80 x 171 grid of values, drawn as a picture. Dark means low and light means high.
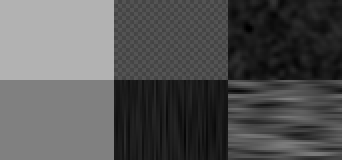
It is made of 2 by 3 panels. Panel 1,1: high, flat. Panel 1,2: low, checkered, faint in contrast. Panel 1,3: very low, blotchy, faint in contrast. Panel 2,1: middling, flat. Panel 2,2: very low, streaked downward, faint in contrast. Panel 2,3: low, streaked across.
